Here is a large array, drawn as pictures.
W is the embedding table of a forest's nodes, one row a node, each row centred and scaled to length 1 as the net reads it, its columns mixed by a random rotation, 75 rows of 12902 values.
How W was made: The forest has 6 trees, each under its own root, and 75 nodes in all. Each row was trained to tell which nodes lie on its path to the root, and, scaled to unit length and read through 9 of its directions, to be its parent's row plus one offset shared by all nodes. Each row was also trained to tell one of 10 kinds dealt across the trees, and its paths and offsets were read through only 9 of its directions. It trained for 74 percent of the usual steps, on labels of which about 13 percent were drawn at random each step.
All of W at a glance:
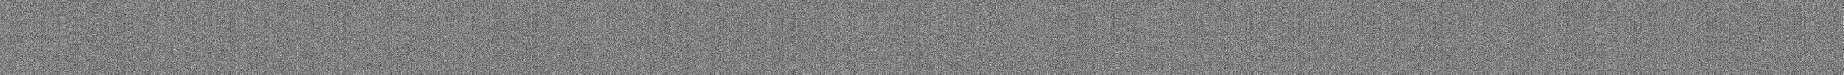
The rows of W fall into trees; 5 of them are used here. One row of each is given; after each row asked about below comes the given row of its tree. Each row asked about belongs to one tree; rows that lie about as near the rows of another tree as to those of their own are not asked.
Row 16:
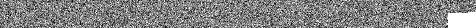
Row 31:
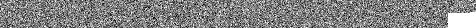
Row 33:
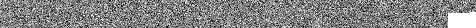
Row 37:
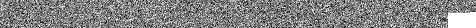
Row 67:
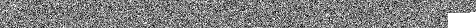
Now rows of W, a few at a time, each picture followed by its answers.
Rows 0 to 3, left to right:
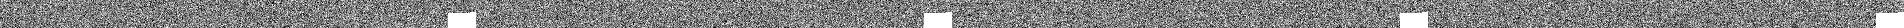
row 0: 67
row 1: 67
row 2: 37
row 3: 31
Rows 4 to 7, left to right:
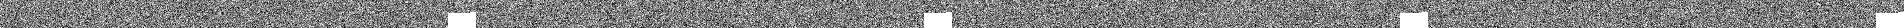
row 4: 31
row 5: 33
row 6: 33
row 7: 31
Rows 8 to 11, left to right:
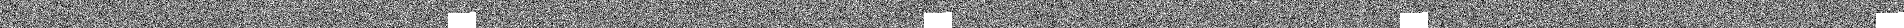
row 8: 33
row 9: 16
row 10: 67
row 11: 33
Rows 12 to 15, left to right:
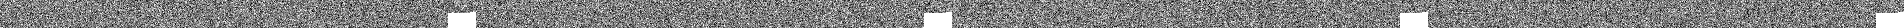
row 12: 31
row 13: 31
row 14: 37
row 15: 31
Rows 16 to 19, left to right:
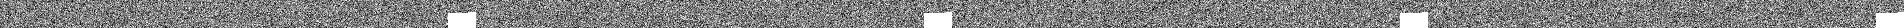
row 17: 67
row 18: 16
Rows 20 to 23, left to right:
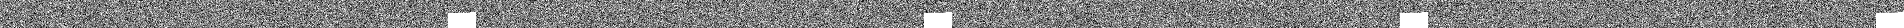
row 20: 67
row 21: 16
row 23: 37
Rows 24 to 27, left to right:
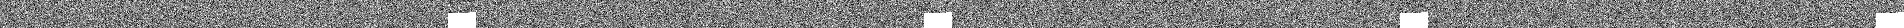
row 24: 16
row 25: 31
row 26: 16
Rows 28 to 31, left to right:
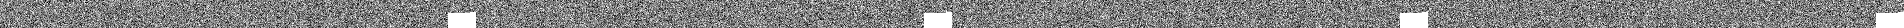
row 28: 37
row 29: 33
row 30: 37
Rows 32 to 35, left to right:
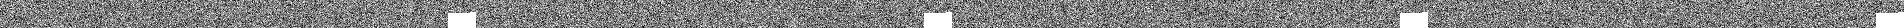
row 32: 67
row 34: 67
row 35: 31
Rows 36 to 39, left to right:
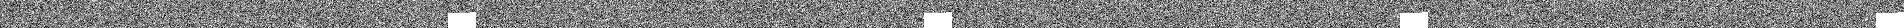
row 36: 37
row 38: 33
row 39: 33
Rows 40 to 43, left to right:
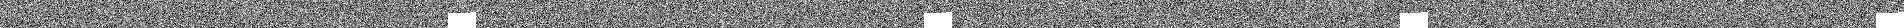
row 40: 31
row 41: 37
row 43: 33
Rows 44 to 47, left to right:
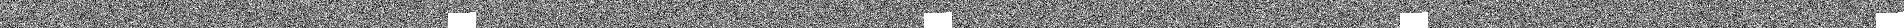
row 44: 67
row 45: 16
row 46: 31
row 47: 67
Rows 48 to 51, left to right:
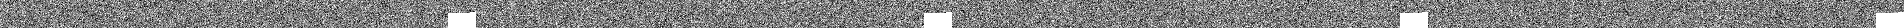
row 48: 67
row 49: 31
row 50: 31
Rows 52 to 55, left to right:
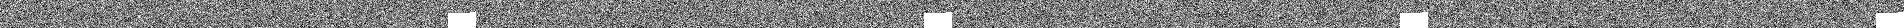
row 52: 67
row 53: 16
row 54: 67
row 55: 16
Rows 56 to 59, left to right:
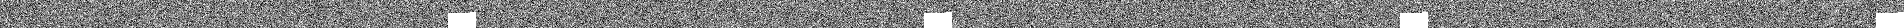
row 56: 37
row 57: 16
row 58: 33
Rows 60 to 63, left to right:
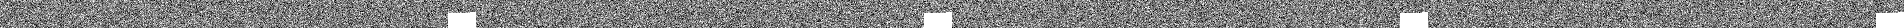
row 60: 37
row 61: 31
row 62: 67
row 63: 31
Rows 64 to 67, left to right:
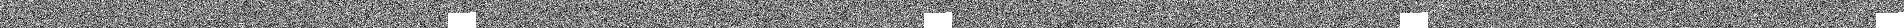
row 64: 67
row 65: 67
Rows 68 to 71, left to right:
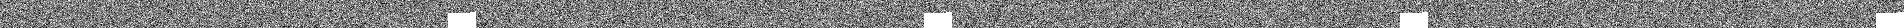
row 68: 67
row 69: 31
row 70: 33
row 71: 37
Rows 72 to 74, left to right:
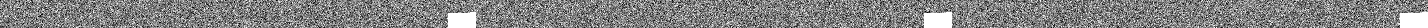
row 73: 16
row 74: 16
